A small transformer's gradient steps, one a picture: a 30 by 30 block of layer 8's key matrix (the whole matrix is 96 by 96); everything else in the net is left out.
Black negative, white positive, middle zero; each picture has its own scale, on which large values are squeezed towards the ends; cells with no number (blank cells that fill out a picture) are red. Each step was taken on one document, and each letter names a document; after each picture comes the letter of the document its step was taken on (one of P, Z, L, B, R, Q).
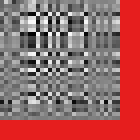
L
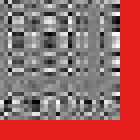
L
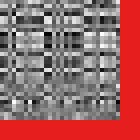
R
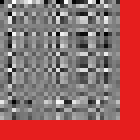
R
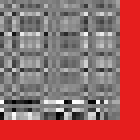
R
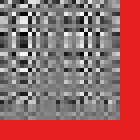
L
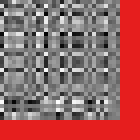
R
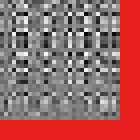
L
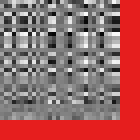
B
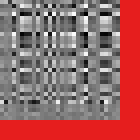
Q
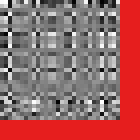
Q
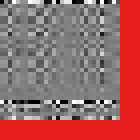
B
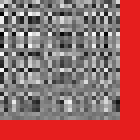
R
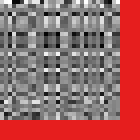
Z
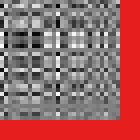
Z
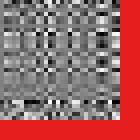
B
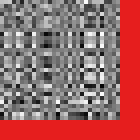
Z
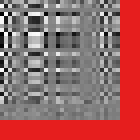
Q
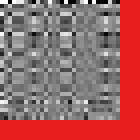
Q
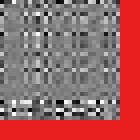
B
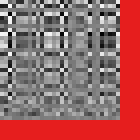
Z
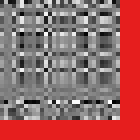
B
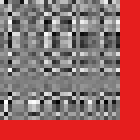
L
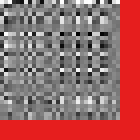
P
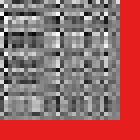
Z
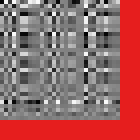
Q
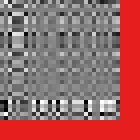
Q
